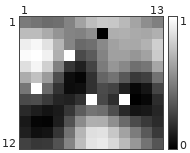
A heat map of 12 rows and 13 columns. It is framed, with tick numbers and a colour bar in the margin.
Ninth with the highest average: top left. Ninth with the lowest average: bottom left. Lone odd cells: 5, 4 higher and 1 lower than their neighbours. Odd rows or columns: none.
